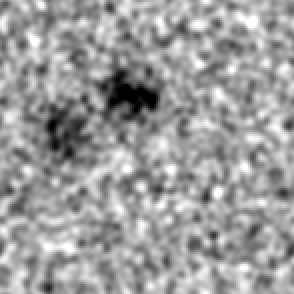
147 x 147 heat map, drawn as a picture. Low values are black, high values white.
On average the colour sits 60% of the way up the scale. There are two dips. There are no lone odd cells. No regular stripes run through it.
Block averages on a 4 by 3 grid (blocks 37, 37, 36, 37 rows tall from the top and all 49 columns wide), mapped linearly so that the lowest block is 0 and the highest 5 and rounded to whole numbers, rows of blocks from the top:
445 | 205 | 354 | 544
